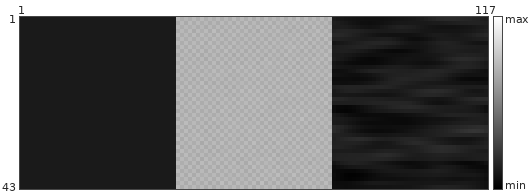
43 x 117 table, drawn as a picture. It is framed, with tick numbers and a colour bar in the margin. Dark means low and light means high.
The table splits into one row of 3 panels. Panel 1,1: very low, flat. Panel 1,2: high, checkered, faint in contrast. Panel 1,3: very low, streaked across, faint in contrast.
